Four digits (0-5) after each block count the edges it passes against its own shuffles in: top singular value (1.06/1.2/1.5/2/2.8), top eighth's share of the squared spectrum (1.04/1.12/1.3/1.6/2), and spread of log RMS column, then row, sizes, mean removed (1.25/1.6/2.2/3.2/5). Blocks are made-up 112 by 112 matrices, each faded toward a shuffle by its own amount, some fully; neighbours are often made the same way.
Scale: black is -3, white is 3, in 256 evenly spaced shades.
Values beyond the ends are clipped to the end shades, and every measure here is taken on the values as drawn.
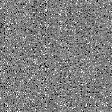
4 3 2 1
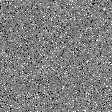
0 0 0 0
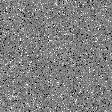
2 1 0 0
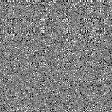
4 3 2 2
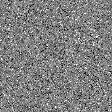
0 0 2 0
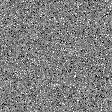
0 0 0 0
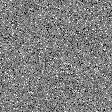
0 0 0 0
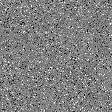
2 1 0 0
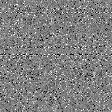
4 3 1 2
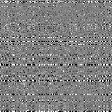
5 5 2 4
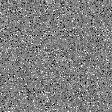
3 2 0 2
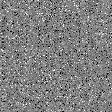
3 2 1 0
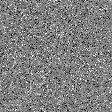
2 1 0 0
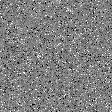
1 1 0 0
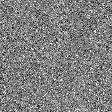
0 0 1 0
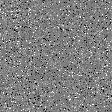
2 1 1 0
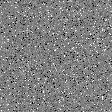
1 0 0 0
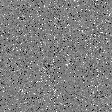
2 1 1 0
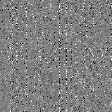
4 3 3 1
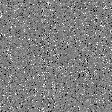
2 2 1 0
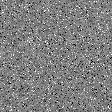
0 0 0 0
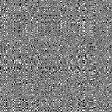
5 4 3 3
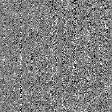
1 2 4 0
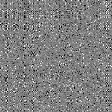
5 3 2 2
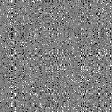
5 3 3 2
